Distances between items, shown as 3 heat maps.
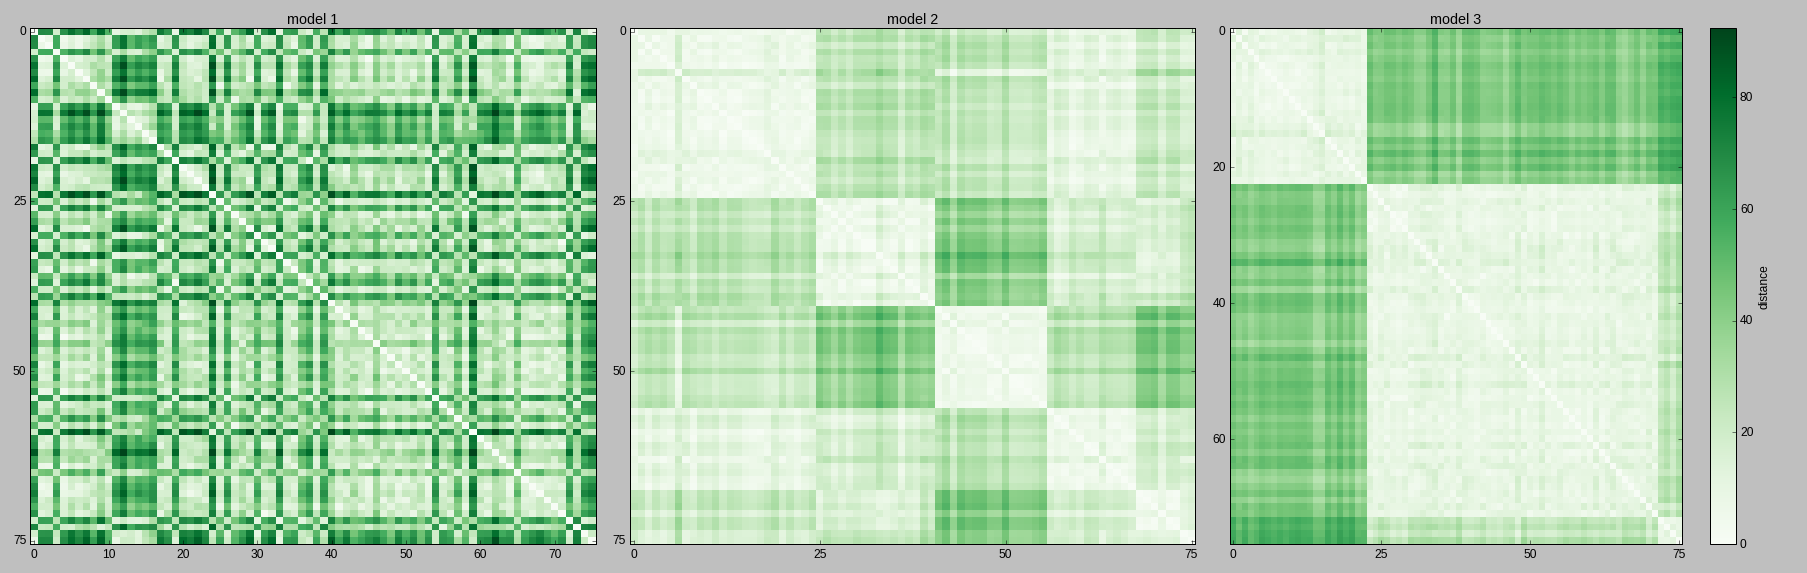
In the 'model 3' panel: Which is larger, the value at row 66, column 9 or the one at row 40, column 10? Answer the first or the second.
the second
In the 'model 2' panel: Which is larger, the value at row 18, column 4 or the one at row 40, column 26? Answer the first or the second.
the first
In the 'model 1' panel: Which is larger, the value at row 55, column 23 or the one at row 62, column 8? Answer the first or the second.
the second
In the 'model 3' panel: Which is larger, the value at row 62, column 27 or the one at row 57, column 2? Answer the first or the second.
the second
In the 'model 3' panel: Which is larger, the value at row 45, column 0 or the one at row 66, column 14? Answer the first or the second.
the first
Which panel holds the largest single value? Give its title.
model 1
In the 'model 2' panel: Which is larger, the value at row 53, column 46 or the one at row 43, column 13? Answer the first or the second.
the second
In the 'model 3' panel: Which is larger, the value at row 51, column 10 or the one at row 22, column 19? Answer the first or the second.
the first
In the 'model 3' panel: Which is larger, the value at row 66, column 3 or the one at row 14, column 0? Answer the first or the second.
the first
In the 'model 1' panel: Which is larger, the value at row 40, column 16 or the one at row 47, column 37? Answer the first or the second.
the first
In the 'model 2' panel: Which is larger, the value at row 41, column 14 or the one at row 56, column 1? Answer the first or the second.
the first
